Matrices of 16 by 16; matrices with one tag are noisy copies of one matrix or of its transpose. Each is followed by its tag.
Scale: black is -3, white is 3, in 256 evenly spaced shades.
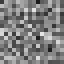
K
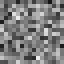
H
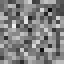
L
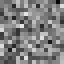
L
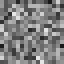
H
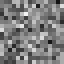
L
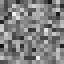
H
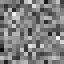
H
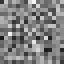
K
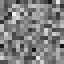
H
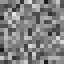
H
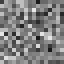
K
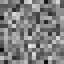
H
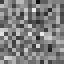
K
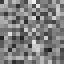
K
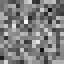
L
